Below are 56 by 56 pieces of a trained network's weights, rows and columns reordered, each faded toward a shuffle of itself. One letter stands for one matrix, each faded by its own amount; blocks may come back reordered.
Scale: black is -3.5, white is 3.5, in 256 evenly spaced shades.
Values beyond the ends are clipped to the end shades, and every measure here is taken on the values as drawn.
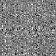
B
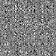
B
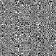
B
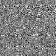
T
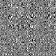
B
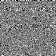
T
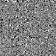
T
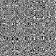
B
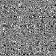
T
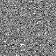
T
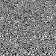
T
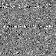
T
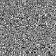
T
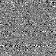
T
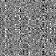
B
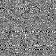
T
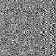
B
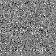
T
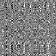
B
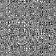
B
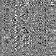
B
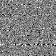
T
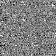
T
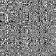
B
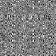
B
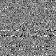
T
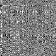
B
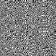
B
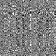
B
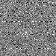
T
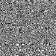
T
